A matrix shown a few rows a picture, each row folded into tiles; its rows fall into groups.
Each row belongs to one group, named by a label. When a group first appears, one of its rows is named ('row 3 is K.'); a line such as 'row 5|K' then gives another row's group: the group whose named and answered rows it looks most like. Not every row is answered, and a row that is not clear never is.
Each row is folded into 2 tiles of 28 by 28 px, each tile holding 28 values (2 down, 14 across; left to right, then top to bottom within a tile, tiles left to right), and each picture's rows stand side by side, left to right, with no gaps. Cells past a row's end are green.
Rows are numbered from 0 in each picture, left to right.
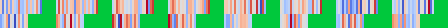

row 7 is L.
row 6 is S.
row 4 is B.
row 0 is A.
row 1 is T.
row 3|T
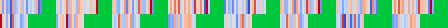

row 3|B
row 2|S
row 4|S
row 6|A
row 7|B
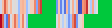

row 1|S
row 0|T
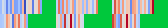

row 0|S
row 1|T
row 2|T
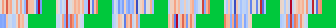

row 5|B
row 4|L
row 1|B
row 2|S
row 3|T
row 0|B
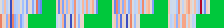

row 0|L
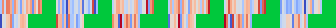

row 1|L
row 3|B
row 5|S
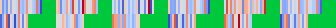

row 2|L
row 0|A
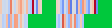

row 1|S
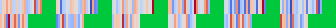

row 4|S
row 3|S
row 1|A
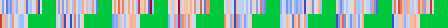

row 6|A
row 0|L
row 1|A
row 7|B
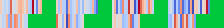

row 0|B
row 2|S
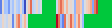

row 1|T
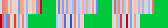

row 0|T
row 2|T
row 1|A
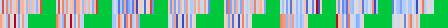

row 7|S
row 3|A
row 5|L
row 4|A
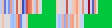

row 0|S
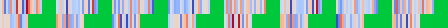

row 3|S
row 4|T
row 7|A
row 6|A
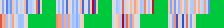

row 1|L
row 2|B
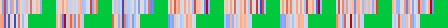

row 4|B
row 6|T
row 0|A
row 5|B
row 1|T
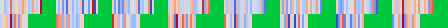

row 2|L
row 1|L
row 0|B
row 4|L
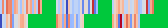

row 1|L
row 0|B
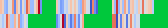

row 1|A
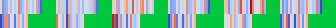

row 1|L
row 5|A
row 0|A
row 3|A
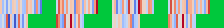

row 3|T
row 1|T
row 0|A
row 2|S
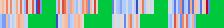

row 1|B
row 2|S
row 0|B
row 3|S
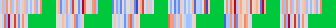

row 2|S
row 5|T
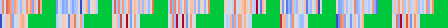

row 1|S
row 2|T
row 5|L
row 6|A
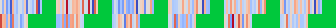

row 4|T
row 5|A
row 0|L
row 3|A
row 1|B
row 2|S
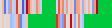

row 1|T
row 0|S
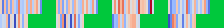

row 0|A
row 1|A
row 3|A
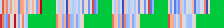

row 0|T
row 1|L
